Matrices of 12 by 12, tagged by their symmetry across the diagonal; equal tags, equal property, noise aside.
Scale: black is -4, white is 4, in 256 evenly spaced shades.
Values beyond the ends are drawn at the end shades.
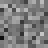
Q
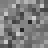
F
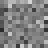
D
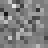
D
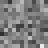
Q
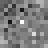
F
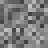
F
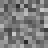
Q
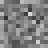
Q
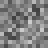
F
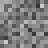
F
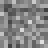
F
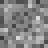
F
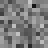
Q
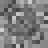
F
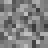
D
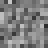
Q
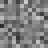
D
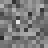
Q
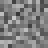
D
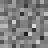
D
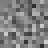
D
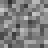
D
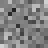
F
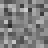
D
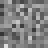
Q
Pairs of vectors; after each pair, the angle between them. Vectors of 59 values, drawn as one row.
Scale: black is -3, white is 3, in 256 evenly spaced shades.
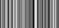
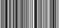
nearly opposite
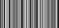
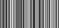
orthogonal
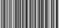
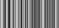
orthogonal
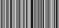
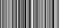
partly opposed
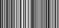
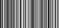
nearly parallel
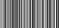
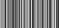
nearly parallel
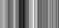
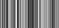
partly opposed
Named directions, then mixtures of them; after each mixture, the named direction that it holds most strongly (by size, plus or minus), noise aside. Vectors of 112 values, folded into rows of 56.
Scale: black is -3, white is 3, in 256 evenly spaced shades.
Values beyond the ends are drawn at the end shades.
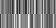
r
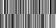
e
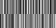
e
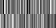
e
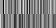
e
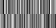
e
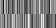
e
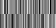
e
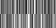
r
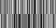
r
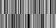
e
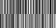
e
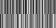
r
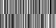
e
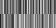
e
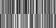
r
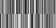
r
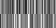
r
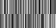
e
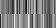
r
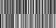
r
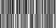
r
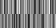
r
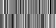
e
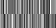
e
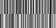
e
